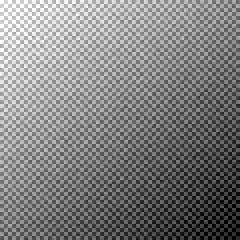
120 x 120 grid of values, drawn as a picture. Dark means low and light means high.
Average level on the scale: 50%. Mirror symmetry: none. Slope: up to the top left. Histogram: bell-shaped.
